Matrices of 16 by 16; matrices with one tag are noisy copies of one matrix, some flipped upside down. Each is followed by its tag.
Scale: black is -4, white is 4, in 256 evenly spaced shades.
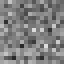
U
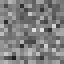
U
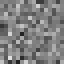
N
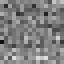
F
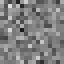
N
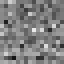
U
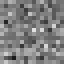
U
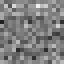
F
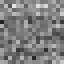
F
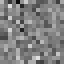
N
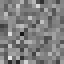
N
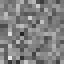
N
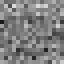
F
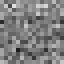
F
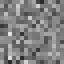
N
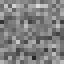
F
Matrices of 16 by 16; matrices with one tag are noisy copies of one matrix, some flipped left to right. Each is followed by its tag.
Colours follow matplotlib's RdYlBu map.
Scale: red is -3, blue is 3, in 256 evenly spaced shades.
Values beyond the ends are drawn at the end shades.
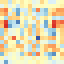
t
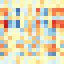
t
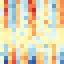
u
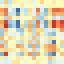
t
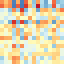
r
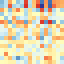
r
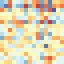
r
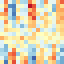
u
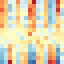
u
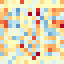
t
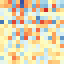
r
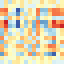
t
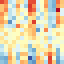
u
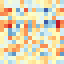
t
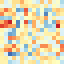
t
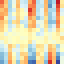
u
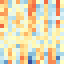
u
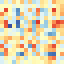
t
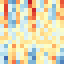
u
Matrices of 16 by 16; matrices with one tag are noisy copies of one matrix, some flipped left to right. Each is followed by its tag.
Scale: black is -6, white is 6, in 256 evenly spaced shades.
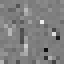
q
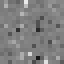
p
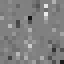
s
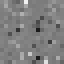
p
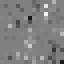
s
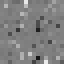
p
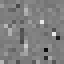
q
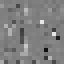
q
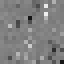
s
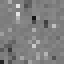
s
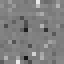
p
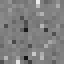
p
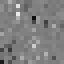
s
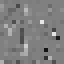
q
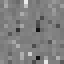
p
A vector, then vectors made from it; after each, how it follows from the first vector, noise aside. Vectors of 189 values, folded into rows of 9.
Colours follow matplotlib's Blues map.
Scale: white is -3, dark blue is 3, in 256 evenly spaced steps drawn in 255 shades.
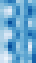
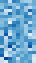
sign-scrambled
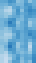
shrunk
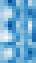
wrapped around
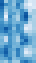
reversed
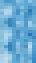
shrunk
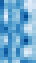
reversed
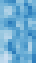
shrunk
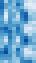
reversed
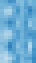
shrunk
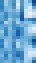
wrapped around
